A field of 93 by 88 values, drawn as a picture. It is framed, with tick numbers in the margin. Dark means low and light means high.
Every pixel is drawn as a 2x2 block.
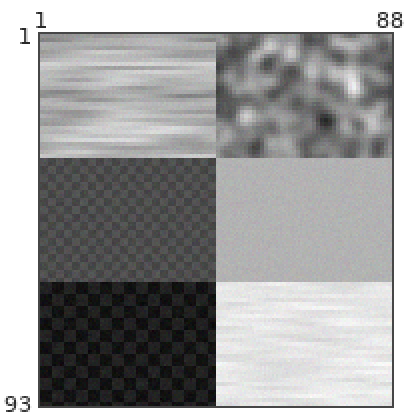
It is made of 3 by 2 panels. Panel 1,1: high, streaked across. Panel 1,2: middling, blotchy, strong in contrast. Panel 2,1: low, checkered, faint in contrast. Panel 2,2: high, flat. Panel 3,1: very low, checkered, faint in contrast. Panel 3,2: very high, streaked across, faint in contrast.
